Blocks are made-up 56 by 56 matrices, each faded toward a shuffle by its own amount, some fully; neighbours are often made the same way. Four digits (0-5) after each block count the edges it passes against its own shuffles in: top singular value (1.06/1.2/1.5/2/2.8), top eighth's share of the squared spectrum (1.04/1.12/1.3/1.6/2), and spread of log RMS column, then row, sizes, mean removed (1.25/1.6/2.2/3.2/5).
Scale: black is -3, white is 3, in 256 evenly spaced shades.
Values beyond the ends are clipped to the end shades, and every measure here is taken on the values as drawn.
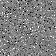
0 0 0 0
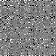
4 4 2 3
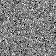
0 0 0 0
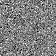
0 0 0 0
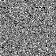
0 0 0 2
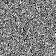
0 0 0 0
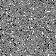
0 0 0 0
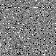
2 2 1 2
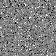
0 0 0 1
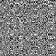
4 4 2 2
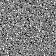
0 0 0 0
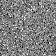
1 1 0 0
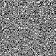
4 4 2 2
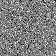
1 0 0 0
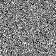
2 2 0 1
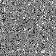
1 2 2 2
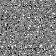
3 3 0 1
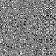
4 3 2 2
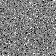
1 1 0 1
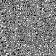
2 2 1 0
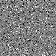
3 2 0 0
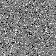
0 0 0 0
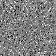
2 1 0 0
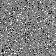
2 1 0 0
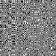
4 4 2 2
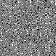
3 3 1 1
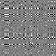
5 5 3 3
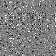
3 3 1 1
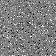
1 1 0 0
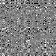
4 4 2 2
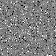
2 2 0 0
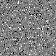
3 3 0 1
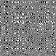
4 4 3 3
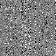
1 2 3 0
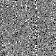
1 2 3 0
